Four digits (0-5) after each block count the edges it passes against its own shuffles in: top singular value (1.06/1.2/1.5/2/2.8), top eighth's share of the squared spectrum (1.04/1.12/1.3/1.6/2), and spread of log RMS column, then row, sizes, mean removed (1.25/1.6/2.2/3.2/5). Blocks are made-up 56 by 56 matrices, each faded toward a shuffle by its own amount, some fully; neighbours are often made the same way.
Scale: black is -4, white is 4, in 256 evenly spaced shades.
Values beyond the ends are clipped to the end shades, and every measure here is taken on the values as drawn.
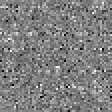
2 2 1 2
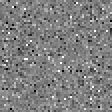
0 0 0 0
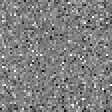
0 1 1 0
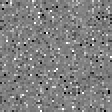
0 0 0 0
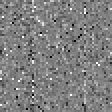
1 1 1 0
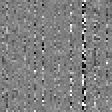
3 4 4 0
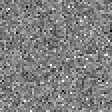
0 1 0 0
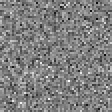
0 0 0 0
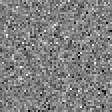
0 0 0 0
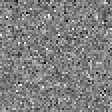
0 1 0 0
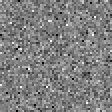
0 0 0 0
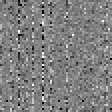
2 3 3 0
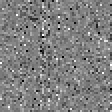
1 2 2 0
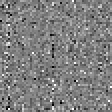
3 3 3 0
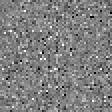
2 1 1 0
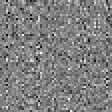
4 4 3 2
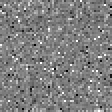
0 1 0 0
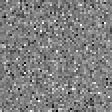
2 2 0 0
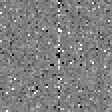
3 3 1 0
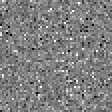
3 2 0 0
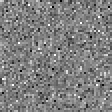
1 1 0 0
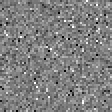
0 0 0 0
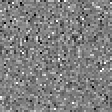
2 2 0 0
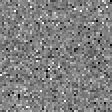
2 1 0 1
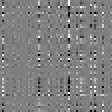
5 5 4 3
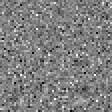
2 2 0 0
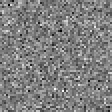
2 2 0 1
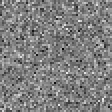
1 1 0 0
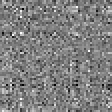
4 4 2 3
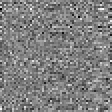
4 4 2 2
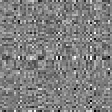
4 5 3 3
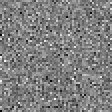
3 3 1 1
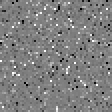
1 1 0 0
